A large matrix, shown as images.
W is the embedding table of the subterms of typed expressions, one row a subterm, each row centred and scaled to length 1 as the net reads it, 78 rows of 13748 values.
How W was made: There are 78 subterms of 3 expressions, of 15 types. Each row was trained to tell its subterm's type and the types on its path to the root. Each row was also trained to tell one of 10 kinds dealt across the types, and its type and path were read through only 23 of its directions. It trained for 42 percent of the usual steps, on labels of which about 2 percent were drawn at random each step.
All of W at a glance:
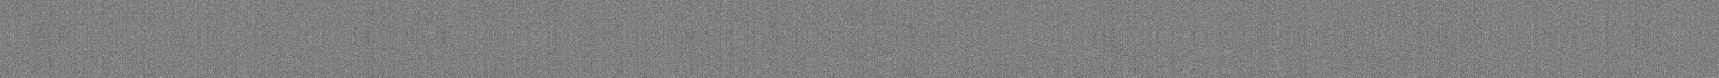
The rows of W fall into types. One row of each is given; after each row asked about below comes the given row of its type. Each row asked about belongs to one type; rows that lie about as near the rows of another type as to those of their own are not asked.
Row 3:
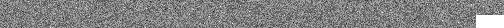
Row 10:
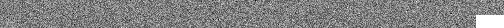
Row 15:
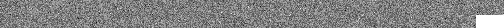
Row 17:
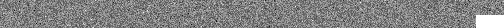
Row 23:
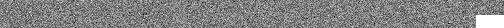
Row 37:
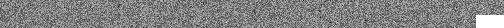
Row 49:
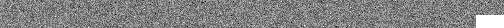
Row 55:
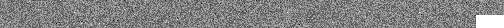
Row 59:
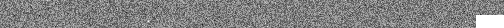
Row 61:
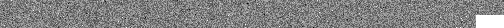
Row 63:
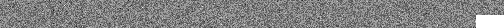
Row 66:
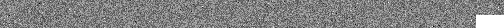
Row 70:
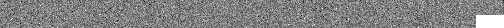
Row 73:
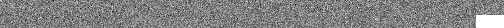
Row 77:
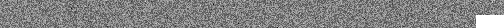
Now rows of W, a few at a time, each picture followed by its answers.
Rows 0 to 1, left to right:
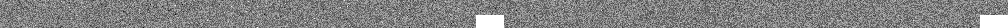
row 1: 61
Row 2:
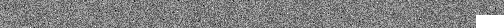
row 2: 17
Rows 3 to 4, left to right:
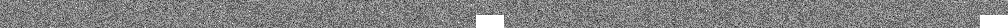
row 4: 61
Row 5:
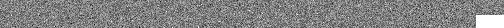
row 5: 3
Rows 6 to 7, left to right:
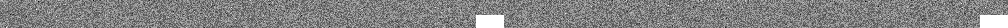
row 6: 23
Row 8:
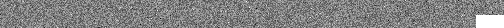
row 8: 63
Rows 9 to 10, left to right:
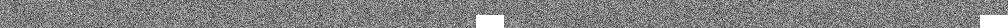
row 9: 63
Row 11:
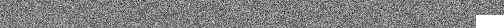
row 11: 49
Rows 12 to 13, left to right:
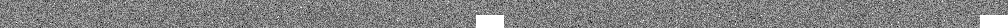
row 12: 55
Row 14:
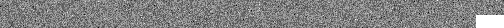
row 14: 23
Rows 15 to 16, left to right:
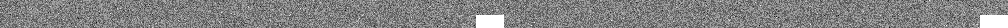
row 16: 10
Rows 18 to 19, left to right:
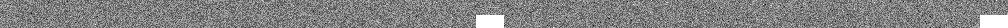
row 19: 10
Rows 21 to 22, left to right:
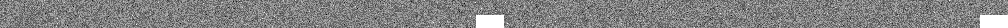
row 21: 66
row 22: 37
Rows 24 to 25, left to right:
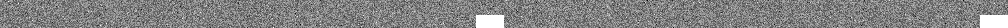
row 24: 23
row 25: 63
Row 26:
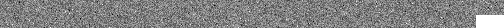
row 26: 59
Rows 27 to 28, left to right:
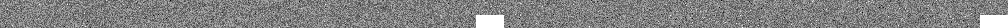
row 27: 59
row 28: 3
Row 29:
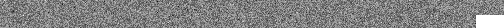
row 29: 63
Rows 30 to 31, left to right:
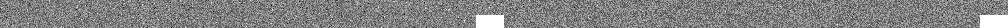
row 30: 10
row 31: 77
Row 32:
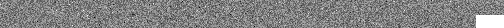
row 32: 77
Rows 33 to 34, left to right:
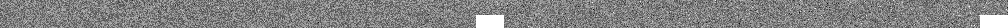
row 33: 77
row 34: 15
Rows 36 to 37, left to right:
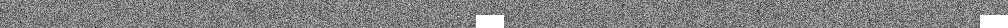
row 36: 37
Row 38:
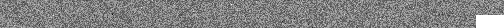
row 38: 70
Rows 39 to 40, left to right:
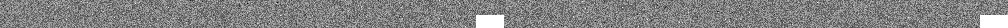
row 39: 66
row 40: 3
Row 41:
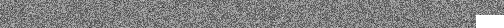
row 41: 37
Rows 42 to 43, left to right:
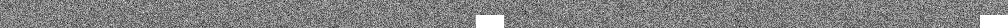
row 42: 17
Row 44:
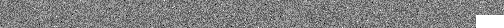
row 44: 55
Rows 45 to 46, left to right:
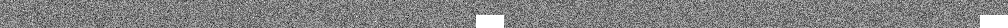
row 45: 37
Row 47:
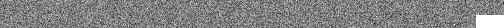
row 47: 15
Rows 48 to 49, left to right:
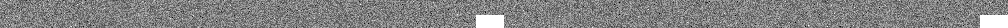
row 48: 10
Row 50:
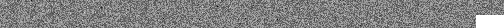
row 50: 49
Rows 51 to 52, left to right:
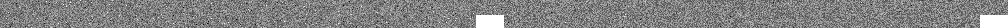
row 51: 3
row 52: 37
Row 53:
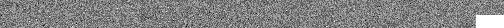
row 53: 61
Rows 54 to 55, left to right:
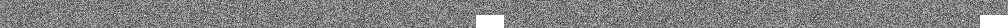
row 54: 3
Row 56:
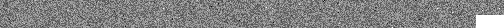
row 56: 73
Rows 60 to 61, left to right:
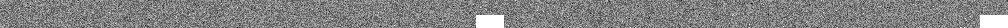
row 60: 49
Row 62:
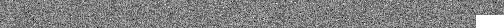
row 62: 66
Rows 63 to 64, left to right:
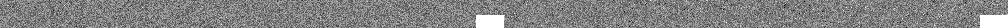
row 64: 77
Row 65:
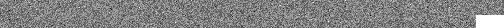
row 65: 23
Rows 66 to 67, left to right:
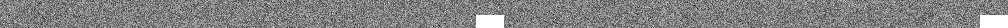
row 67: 73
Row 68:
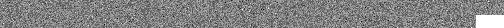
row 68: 59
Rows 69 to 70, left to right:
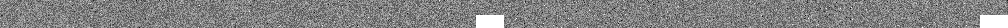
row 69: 49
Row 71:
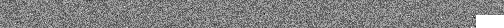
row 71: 70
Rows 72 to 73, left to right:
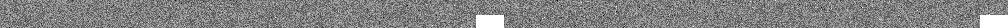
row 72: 63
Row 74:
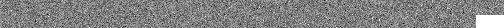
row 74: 59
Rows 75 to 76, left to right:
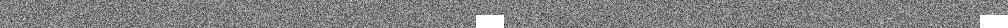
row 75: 10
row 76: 17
